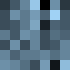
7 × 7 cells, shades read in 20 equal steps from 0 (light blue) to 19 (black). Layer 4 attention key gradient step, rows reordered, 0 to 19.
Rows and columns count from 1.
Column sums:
71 62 58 44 81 62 62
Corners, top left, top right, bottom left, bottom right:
14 14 6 2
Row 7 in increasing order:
2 5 6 7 9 12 17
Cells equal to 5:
2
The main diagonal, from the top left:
14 6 8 7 12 9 2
